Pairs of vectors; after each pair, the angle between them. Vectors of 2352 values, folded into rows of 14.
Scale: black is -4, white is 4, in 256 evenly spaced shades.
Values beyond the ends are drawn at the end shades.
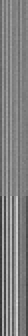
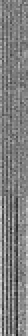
nearly opposite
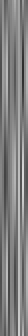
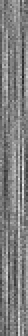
nearly parallel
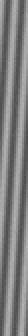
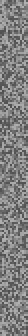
orthogonal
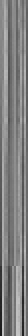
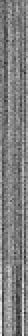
nearly opposite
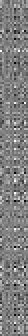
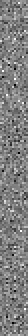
partly opposed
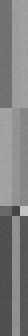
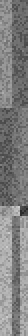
nearly opposite
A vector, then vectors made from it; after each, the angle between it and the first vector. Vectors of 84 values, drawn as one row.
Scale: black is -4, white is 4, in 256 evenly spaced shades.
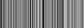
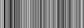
orthogonal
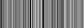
nearly parallel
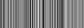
nearly parallel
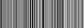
nearly parallel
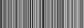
nearly parallel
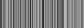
nearly parallel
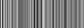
partly opposed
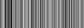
orthogonal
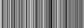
partly opposed
